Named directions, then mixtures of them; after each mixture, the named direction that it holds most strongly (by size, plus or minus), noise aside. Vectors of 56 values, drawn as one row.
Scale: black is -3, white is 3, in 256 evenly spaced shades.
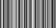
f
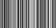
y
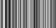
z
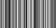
z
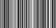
y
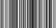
y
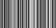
y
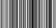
y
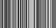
y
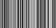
y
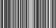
y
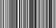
y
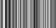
z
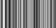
z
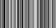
y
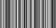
f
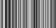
z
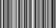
f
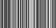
y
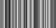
z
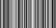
f
